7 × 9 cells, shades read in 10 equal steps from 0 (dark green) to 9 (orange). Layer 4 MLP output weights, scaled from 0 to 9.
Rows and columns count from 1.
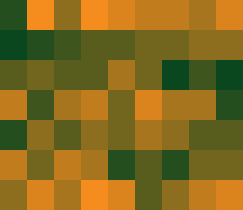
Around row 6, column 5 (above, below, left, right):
4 8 6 3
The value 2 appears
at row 2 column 3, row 3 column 8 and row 4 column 2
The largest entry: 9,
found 3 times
